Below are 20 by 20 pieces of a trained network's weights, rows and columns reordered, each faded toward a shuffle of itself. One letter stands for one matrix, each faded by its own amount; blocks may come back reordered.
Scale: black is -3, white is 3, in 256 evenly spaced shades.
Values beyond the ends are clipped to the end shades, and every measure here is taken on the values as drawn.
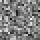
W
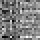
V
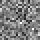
V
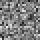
W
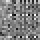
V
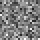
W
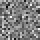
W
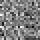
V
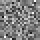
V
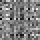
V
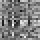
V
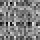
V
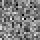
W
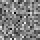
W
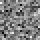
W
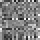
V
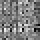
V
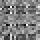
V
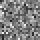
W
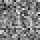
W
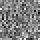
W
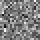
W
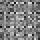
V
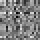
V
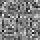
W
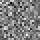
W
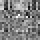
V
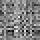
V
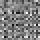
V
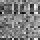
V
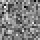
W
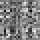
V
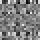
V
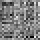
V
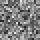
W
